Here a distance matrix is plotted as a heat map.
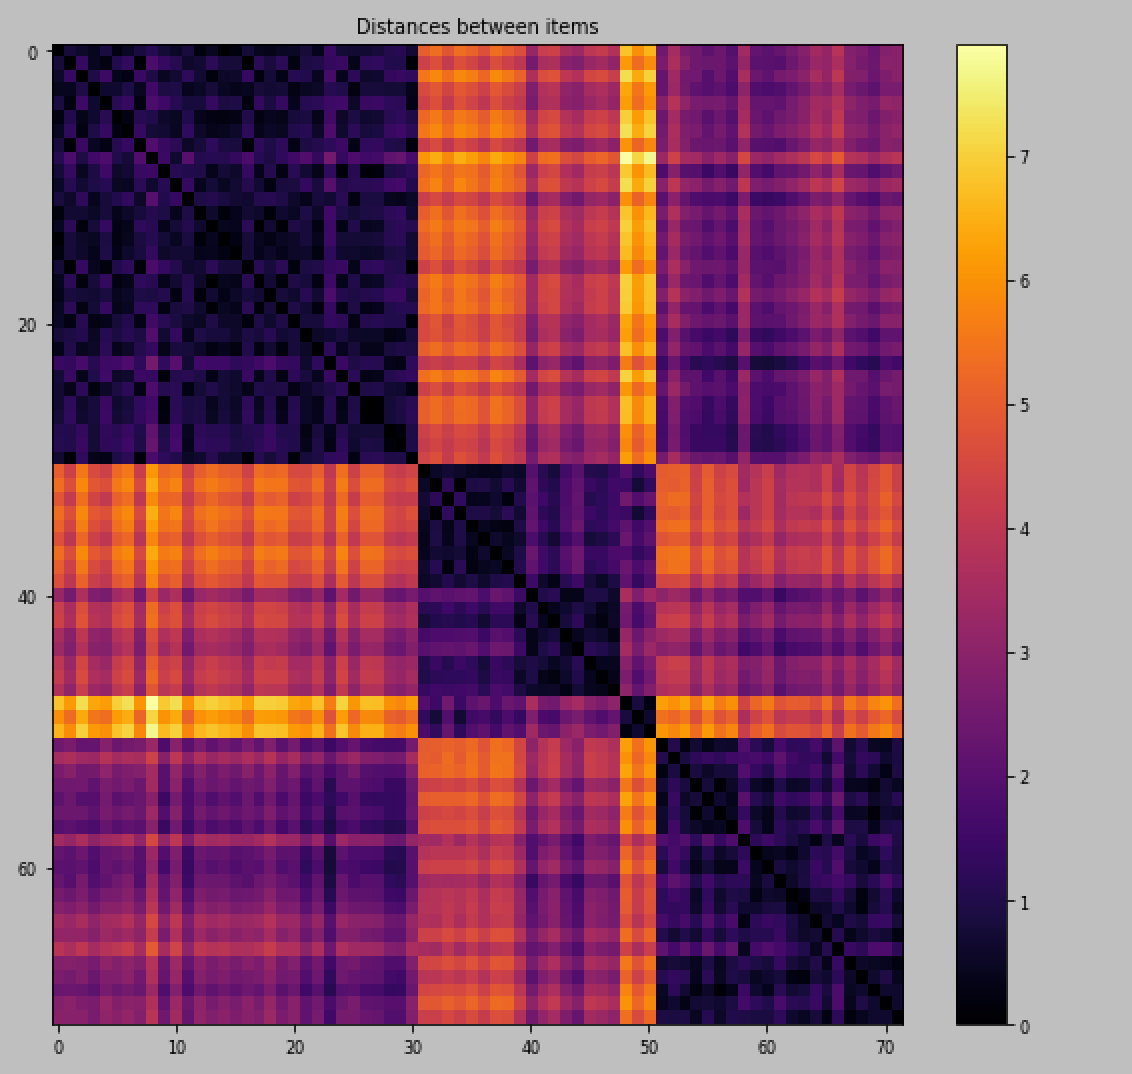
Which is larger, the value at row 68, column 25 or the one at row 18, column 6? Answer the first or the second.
the first
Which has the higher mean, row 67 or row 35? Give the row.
35
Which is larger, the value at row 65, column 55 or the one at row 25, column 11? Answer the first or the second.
the first
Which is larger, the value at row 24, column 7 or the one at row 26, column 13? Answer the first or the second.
the first
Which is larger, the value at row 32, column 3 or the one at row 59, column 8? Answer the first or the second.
the first
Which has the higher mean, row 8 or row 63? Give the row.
8
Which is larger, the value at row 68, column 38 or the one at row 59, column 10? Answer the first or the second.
the first
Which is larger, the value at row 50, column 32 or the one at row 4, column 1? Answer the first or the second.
the first
